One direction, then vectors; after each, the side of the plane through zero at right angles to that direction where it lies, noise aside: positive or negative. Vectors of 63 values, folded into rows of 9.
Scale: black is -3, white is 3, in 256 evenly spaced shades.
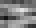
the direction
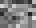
positive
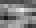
positive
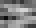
positive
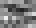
negative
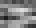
positive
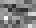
negative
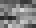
positive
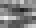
negative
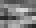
positive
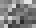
negative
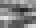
negative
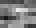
positive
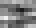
negative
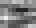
negative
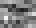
negative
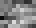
positive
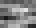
positive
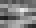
positive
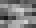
positive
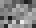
positive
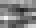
negative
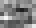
negative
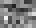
negative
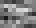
positive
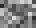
negative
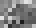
negative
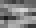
positive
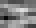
positive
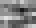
negative
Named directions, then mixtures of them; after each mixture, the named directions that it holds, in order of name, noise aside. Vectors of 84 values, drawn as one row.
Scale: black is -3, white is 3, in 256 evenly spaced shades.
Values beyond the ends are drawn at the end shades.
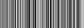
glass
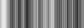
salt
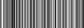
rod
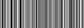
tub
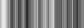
salt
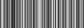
glass, rod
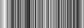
glass, salt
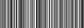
glass, tub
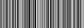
glass, tub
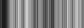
salt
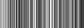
glass, salt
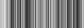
glass, salt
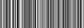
glass, tub
